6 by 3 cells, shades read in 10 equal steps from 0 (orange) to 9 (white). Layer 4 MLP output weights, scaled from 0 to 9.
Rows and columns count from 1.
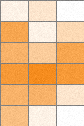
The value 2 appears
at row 2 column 1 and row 3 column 3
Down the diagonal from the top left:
8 8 2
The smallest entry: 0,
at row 4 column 2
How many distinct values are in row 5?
2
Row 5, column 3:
7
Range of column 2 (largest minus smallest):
8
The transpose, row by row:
8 2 3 1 3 4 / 7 8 5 0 3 8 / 9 6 2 1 7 9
